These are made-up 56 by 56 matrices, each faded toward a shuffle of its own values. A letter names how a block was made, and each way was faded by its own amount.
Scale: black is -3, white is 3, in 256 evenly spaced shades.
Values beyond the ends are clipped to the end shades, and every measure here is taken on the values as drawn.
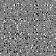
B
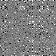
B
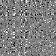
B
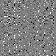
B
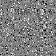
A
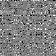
B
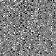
A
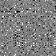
B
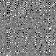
B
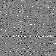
B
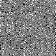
A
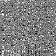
A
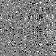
A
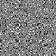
A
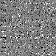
A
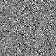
A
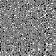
A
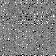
B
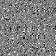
A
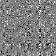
B
